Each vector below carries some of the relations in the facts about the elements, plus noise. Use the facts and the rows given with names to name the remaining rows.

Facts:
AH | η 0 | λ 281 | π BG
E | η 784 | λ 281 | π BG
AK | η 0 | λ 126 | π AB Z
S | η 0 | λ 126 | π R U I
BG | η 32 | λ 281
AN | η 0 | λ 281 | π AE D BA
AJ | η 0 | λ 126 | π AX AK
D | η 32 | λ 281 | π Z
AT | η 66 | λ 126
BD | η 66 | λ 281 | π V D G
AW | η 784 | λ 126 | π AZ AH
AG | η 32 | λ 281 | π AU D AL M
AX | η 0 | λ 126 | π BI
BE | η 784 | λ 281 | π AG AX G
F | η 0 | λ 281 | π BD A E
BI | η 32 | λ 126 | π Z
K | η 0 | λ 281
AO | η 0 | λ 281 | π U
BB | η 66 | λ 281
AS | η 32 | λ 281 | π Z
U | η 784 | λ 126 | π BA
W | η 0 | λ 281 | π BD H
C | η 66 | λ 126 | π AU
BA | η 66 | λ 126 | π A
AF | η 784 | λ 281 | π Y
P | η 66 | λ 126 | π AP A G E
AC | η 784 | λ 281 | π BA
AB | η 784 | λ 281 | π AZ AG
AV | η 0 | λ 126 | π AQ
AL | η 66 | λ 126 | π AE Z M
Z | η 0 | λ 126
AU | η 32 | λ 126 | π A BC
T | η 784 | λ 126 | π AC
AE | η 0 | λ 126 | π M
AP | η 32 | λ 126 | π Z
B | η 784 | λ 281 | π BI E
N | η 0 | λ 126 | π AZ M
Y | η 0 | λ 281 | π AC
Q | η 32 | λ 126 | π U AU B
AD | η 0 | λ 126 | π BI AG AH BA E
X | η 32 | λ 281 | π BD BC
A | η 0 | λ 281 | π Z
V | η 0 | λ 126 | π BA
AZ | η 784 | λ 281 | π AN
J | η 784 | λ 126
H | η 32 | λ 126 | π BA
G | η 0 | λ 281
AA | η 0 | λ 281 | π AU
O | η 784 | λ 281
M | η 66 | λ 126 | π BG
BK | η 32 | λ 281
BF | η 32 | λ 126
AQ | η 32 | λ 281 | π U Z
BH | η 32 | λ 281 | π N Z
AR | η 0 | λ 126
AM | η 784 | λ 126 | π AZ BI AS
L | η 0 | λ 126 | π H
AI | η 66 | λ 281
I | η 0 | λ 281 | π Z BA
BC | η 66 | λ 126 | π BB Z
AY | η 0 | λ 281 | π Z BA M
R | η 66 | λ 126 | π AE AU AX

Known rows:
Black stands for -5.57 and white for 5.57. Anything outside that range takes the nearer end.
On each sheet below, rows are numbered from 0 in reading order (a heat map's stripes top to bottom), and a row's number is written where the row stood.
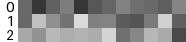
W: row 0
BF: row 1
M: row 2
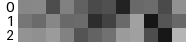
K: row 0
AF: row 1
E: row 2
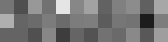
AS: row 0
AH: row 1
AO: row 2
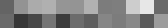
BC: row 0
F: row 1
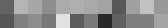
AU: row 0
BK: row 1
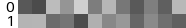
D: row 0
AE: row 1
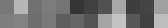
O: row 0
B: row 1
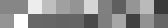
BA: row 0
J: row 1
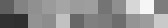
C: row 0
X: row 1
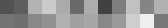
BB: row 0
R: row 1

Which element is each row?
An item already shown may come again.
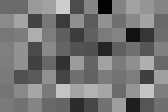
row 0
AI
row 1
AV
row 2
AC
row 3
K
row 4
S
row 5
I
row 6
AP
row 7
AF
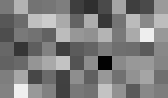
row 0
O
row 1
BB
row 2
Q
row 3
W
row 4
AI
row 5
AV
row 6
U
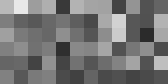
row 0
Z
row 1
BE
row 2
AB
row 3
V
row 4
AA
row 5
Y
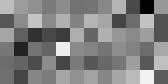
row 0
AZ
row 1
H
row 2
AD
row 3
BH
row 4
AA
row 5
P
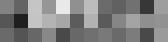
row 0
BG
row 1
BD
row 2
I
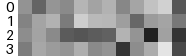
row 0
AL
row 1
BI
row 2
T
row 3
AT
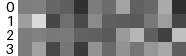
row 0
L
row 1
AR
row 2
B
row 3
AV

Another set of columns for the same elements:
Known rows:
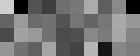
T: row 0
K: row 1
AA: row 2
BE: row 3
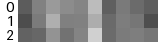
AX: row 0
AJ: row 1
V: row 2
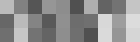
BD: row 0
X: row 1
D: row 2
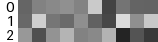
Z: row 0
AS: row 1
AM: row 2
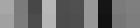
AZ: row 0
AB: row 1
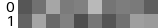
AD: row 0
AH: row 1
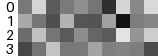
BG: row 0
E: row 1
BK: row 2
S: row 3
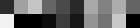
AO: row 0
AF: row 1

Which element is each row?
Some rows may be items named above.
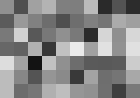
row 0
U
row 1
F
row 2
BG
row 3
H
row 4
BB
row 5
AI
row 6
BC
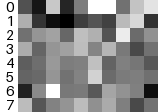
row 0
L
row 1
Y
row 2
BF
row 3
P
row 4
AR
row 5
V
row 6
AV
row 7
BA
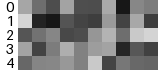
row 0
O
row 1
AC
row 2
W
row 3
J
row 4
Z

